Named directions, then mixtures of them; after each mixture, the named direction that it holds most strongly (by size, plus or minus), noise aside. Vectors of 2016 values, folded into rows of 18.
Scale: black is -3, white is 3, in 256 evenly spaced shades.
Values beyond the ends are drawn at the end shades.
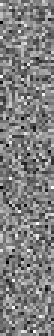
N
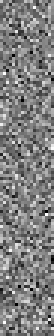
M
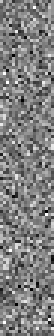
M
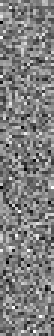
N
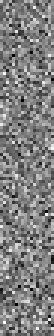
M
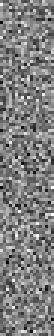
N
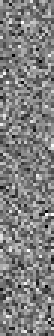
M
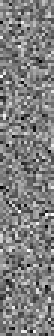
N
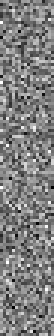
N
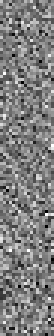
M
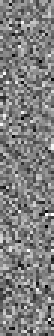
M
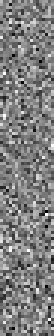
M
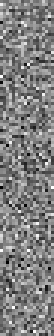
N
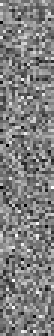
N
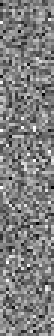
N
